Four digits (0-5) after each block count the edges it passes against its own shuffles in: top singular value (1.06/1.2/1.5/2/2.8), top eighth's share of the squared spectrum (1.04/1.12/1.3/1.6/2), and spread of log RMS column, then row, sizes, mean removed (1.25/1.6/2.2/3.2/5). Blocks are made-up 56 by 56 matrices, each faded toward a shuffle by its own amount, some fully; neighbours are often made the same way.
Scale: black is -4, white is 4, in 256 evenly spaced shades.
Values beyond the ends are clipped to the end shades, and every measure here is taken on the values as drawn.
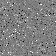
1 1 0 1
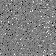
0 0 0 0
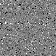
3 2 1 1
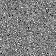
0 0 0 0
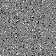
1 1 1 0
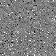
2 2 1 0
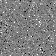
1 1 0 0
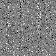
2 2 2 0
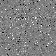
2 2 0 1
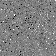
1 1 0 1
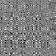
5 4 3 3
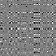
5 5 3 3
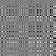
5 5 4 4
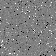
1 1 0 0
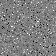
1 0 0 0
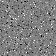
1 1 0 0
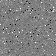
1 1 0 1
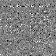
2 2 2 2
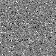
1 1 0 1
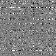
2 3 2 3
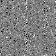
1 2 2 0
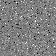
0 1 0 0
